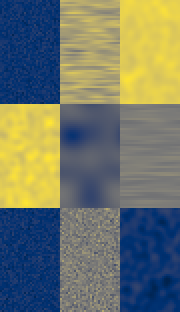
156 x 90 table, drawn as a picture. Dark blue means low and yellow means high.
It is made of 3 by 3 panels. Panel 1,1: very low, fine-grained, faint in contrast. Panel 1,2: high, streaked across. Panel 1,3: very high, blotchy, faint in contrast. Panel 2,1: very high, blotchy, faint in contrast. Panel 2,2: low, smooth. Panel 2,3: middling, streaked across, faint in contrast. Panel 3,1: very low, fine-grained, faint in contrast. Panel 3,2: middling, fine-grained. Panel 3,3: very low, blotchy, faint in contrast.
